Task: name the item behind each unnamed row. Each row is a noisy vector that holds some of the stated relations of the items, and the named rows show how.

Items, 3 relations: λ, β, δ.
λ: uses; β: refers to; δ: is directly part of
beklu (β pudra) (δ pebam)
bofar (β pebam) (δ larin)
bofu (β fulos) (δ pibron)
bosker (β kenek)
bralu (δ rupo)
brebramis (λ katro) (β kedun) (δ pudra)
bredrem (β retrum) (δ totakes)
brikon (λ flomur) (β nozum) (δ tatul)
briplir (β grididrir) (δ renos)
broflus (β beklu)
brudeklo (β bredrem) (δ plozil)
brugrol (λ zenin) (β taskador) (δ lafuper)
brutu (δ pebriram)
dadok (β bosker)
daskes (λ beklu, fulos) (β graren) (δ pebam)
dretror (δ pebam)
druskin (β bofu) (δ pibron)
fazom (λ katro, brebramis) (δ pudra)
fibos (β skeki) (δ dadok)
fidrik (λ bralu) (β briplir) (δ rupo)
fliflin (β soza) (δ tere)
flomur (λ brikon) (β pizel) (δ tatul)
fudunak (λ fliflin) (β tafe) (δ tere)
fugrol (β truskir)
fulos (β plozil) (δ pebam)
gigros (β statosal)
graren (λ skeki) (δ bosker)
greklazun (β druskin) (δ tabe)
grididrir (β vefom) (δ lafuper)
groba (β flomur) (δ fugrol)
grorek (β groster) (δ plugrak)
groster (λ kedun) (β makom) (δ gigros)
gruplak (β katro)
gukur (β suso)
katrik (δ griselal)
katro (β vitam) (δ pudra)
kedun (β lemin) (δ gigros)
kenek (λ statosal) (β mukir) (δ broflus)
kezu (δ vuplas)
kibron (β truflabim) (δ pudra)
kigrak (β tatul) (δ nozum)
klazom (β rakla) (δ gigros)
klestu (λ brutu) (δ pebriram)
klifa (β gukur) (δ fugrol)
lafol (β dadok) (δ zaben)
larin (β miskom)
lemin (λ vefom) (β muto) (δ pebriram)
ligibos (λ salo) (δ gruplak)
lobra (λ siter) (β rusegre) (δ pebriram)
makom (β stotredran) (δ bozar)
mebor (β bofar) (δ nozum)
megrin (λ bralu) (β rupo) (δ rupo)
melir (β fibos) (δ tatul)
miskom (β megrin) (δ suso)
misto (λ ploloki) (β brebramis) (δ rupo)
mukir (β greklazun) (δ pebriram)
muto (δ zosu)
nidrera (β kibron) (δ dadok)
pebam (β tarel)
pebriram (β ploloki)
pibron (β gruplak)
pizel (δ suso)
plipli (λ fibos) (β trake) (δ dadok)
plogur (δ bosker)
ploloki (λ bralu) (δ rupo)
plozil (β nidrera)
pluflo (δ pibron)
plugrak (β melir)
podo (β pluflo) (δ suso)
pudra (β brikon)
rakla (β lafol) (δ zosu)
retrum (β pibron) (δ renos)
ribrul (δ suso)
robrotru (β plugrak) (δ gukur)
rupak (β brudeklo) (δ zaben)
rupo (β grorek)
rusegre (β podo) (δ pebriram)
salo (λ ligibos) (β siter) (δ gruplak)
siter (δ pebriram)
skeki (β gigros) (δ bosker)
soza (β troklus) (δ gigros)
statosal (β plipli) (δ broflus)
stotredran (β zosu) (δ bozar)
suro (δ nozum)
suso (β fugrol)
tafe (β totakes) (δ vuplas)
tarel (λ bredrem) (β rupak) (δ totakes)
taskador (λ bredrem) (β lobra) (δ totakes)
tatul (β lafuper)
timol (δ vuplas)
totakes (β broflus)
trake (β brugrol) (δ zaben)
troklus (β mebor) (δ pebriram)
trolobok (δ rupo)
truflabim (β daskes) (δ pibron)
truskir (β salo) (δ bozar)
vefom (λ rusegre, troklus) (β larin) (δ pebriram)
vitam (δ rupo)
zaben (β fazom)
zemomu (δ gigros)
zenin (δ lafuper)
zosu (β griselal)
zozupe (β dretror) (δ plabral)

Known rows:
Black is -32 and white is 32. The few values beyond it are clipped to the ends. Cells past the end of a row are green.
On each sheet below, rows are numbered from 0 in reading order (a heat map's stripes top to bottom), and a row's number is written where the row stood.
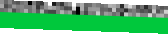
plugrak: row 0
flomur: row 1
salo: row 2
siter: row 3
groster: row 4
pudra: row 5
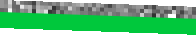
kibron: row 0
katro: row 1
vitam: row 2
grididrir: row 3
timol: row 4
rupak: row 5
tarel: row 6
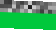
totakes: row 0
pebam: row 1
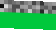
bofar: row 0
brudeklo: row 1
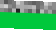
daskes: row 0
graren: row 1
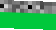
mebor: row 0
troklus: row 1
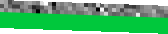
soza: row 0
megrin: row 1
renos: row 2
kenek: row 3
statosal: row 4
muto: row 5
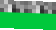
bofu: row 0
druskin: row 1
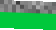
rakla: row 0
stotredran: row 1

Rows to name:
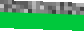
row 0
melir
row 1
pluflo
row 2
gruplak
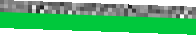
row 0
zenin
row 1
lobra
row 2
klestu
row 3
tafe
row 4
lafol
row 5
kedun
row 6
lemin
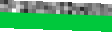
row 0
fazom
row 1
zemomu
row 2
retrum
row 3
pebriram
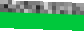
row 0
rupo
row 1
misto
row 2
dretror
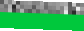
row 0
greklazun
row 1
zosu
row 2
nidrera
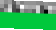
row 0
plozil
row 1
fulos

